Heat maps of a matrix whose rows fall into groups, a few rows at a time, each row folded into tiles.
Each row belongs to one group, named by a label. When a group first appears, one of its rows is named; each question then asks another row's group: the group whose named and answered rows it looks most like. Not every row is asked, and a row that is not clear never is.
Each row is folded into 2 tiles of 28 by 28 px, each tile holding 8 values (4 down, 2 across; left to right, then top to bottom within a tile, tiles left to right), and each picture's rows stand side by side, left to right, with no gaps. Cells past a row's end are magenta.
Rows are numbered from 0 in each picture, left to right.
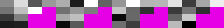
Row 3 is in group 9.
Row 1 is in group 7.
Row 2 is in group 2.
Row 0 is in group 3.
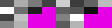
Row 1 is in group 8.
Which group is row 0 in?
2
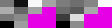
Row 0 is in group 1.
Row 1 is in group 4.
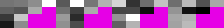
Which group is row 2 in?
8
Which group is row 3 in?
8
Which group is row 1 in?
3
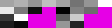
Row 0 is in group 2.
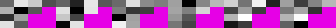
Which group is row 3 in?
1
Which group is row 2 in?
2
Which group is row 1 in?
1
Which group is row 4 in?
7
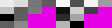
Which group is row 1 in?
9
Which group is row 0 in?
2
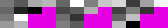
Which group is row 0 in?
8
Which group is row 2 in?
9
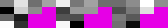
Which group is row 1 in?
9
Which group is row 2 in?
3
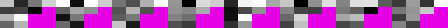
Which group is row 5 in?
8
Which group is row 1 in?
9
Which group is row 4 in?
4
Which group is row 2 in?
9
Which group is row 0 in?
8
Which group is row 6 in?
7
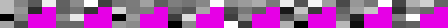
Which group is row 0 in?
2
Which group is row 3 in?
4
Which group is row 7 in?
7
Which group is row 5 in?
9
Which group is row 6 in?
3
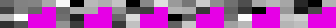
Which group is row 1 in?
9
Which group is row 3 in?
2
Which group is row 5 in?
8
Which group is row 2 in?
8
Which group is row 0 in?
7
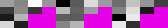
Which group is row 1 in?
1
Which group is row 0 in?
9
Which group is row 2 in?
2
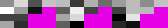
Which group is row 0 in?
2
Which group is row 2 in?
4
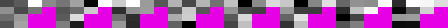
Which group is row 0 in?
1
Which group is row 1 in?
4
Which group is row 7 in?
3
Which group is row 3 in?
7
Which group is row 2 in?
3
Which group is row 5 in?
8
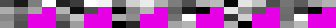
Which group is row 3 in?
8
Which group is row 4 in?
2
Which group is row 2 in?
3
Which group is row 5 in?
8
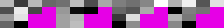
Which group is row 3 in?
3
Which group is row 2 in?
4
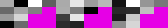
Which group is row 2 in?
4
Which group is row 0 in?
7
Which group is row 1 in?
2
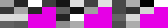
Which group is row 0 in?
7
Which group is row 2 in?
4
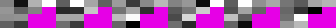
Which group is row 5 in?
8
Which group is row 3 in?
4
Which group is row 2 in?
7
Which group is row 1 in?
3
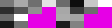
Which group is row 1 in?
1
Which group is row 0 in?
4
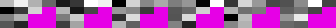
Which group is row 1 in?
1
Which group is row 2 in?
2
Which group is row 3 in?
4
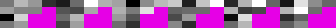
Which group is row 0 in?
2
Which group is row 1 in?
1
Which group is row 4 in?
2
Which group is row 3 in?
9
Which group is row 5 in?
2
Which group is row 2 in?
1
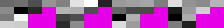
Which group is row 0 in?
8
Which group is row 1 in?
2
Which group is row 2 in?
2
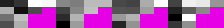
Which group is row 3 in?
4
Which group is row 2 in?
1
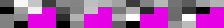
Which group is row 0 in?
3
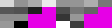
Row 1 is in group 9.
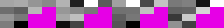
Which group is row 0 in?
3
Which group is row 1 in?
7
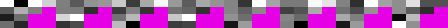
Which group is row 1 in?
7
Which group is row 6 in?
1
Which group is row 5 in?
3
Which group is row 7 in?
2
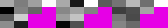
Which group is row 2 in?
3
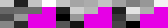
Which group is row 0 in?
9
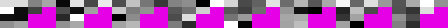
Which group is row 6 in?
9
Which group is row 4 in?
9
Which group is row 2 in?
2
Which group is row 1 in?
4
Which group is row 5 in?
8
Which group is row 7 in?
3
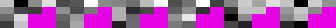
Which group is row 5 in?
7
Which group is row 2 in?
1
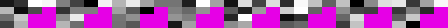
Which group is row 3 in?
1
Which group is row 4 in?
4
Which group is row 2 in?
2
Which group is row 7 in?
9
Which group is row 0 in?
1
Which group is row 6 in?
8
